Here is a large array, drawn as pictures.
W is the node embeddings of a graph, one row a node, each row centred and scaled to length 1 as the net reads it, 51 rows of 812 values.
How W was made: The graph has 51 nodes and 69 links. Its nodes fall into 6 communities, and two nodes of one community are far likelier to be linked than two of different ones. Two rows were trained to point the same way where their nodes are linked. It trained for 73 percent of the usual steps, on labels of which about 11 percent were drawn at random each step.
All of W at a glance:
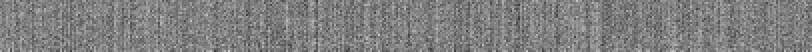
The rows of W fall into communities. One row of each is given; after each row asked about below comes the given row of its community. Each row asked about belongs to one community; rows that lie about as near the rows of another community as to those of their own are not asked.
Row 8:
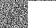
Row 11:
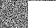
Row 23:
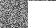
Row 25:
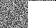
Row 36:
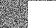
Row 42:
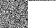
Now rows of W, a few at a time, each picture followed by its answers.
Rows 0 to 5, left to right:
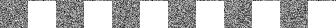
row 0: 25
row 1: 11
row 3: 23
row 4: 42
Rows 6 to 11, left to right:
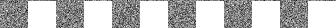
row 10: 23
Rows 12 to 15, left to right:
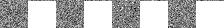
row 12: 36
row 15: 23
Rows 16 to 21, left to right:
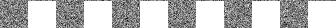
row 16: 36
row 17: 36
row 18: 11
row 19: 25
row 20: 42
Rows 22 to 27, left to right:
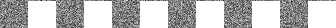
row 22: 36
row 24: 36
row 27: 23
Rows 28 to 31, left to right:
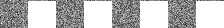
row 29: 11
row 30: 25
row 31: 23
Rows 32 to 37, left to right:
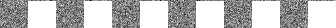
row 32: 23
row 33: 25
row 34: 11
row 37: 36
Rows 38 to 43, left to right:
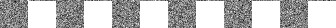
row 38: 11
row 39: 23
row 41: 11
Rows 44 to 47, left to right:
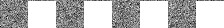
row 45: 36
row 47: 11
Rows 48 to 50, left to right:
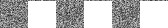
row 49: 8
